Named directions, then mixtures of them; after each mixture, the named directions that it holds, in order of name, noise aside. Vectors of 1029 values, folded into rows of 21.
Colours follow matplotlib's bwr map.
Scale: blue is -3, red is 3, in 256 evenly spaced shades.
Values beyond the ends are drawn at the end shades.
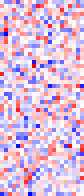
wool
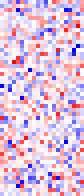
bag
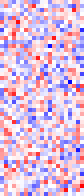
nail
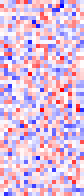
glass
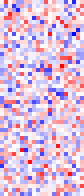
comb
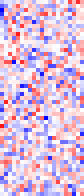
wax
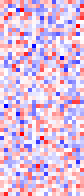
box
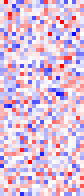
comb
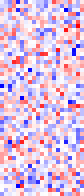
bag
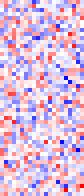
box, nail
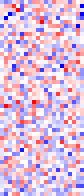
box, comb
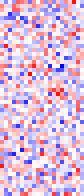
comb, glass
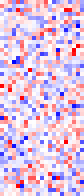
bag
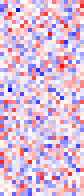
bag, comb, wax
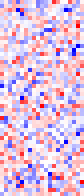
bag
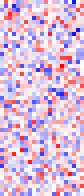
comb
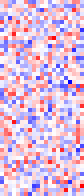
nail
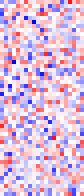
glass, wax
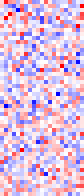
box, comb
